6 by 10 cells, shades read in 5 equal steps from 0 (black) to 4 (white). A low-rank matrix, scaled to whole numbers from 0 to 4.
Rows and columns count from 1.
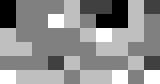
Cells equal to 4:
5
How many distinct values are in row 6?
3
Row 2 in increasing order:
0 0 0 2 2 2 2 3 3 4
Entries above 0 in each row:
8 7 10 10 10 10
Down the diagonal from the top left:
0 2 2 2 3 3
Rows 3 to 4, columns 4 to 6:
2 2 3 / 2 2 2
